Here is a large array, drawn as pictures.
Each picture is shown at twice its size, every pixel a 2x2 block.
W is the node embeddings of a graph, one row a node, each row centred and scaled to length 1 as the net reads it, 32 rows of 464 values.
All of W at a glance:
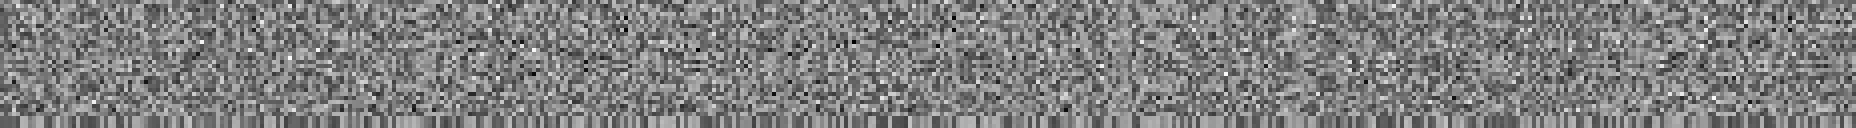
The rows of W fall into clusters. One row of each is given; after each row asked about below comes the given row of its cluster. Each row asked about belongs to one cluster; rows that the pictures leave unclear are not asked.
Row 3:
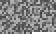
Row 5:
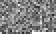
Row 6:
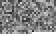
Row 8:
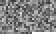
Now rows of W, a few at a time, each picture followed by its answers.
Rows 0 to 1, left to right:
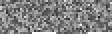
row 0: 8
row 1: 5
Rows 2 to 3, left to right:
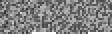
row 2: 5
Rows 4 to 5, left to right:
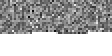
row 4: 3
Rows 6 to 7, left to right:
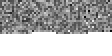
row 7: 3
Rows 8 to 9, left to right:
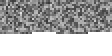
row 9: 8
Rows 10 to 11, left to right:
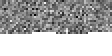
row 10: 3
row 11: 3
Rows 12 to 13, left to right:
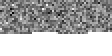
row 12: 8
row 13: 5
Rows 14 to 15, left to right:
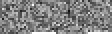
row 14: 5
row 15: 6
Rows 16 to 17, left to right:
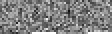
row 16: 5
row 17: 6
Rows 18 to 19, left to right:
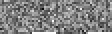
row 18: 8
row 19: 5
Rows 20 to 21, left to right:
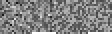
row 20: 5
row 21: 3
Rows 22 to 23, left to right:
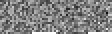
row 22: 3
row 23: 8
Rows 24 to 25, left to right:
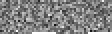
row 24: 5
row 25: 8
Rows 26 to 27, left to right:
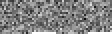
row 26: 6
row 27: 6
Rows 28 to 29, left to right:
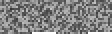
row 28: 8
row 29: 3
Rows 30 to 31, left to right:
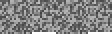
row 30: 3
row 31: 3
